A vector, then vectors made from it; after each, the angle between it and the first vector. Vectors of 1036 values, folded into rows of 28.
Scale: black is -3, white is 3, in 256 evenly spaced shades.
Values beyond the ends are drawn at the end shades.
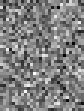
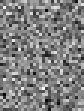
partly opposed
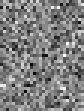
nearly opposite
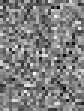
nearly parallel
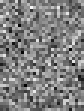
partly opposed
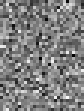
partly aligned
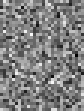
partly opposed
